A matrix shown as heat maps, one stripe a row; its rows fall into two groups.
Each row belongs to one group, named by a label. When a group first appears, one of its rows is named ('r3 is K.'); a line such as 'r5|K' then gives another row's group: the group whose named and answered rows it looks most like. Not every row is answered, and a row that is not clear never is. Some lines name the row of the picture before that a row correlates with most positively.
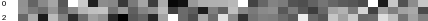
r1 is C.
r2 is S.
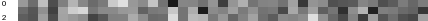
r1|C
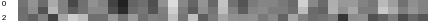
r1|S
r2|C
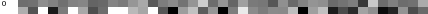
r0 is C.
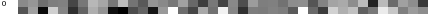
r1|S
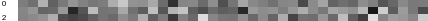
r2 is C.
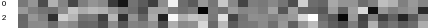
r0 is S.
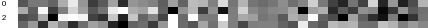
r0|C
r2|C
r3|S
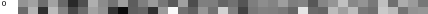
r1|S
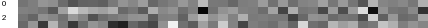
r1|C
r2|C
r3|S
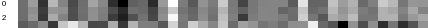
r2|S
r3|C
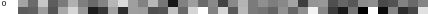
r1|C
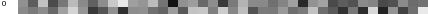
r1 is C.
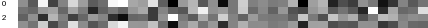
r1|C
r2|S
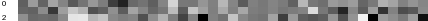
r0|S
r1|C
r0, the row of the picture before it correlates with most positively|2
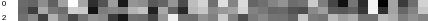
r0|C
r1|C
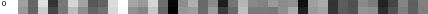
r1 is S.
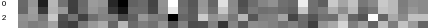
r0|S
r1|S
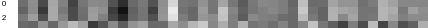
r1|S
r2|S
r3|C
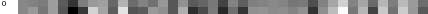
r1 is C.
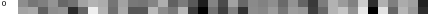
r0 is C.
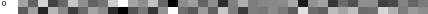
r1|S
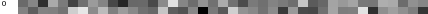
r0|S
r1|C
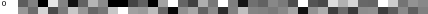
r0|S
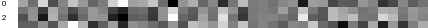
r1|S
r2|S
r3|C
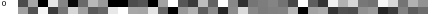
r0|S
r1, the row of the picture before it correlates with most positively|0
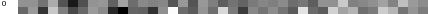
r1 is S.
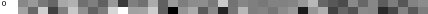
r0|C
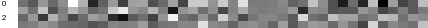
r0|C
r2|S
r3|C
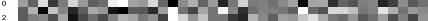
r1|S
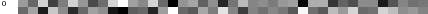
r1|S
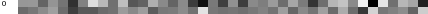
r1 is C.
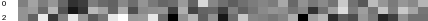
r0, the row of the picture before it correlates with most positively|1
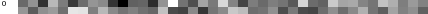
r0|S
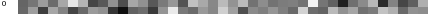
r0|C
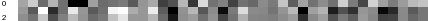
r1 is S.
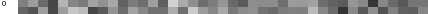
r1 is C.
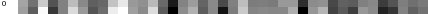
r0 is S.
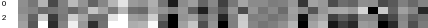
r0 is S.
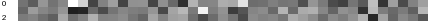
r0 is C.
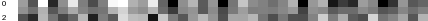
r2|C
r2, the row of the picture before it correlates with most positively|0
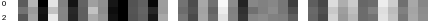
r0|S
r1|S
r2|S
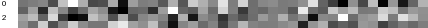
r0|C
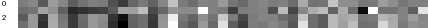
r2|S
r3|S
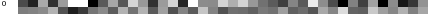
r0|C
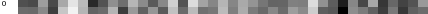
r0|C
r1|C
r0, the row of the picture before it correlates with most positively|0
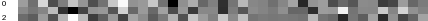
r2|C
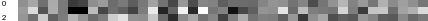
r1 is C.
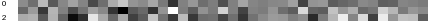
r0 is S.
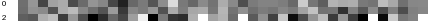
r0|S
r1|C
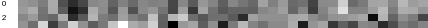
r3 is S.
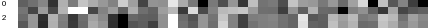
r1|C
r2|S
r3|S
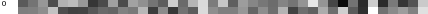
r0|C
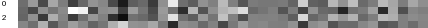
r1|C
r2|S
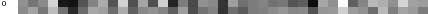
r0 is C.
